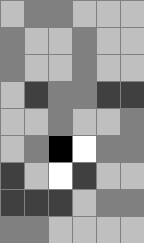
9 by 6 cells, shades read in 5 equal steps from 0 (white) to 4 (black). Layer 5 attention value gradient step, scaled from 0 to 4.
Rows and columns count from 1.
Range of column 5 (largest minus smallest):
2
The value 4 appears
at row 6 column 3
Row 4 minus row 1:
0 1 0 1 2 2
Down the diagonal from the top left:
1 1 1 2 1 2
